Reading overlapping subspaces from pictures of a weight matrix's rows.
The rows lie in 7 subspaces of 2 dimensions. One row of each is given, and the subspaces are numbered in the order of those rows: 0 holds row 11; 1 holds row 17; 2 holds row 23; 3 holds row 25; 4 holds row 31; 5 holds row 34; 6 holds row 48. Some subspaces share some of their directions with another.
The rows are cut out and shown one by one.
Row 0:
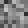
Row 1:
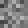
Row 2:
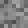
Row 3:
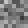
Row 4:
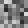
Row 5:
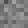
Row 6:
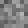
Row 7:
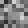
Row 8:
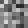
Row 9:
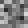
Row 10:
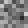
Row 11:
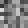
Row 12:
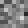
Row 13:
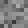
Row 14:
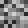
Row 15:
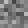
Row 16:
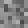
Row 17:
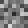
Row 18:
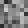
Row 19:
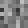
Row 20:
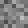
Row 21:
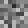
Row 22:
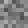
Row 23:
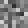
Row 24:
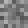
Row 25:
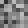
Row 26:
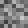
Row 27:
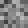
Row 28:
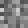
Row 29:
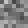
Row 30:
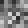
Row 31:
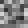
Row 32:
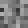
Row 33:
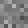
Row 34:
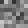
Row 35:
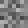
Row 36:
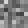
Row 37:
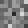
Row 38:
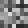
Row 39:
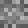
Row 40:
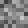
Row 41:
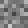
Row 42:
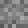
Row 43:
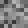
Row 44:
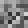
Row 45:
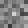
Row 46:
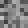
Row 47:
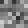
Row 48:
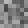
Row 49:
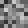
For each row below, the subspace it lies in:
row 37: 1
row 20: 2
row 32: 0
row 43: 4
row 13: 4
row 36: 2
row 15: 2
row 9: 4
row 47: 5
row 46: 0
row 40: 3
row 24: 0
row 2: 4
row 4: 6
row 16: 6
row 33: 2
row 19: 0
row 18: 6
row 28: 0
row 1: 6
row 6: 1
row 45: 1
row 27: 0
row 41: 1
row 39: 3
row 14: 1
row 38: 3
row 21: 2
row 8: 3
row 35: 6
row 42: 3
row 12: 4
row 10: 4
